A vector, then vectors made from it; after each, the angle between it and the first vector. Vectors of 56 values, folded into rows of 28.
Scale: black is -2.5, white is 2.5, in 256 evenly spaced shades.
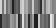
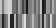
orthogonal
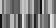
nearly parallel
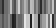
orthogonal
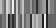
orthogonal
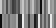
nearly parallel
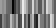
nearly parallel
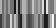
partly aligned
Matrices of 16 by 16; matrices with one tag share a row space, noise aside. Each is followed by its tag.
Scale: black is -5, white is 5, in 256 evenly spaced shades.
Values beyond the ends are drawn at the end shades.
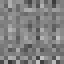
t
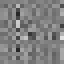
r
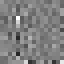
r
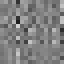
r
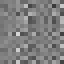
r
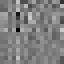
r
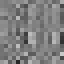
r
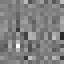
r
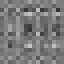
t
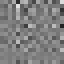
r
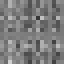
t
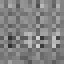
t
